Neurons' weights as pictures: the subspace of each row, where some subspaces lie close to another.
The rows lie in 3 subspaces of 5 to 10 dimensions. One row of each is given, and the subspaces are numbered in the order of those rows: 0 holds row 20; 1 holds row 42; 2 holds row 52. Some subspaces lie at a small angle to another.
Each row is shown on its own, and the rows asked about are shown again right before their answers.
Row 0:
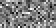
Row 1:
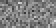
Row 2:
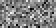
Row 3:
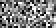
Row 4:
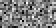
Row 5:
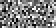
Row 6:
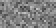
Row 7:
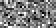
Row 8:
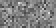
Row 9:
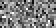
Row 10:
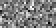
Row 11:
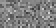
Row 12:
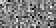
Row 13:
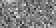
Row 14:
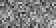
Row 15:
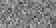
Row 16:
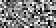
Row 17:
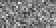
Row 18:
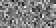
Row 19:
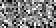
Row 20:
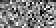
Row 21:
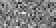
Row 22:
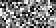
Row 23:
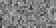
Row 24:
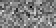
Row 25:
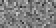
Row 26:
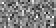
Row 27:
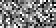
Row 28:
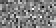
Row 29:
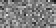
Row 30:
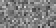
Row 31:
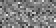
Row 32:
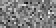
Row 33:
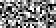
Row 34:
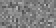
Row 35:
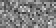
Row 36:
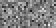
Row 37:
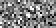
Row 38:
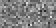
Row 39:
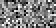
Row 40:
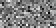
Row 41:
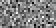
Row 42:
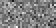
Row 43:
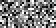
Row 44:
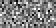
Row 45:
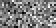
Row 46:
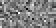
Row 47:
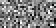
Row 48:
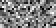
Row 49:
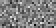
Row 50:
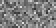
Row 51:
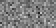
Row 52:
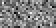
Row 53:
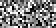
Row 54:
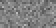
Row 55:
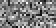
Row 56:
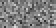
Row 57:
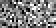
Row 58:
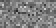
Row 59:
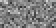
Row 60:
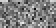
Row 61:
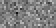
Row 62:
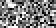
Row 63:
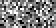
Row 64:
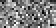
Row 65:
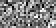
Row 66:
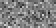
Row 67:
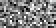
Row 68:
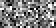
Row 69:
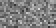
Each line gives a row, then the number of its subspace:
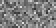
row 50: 0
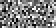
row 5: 2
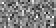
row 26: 2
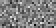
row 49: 0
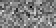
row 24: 2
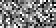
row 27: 2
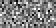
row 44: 0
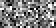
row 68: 2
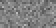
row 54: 0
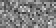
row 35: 1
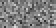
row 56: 1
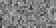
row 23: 2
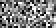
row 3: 2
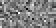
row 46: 2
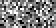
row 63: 0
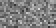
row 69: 1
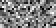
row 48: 0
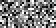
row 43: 2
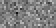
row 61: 0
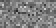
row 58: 1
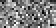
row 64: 0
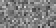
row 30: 0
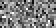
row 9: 2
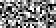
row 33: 2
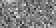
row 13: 0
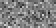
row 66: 0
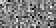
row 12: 2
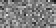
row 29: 0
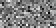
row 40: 1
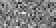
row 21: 1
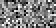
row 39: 0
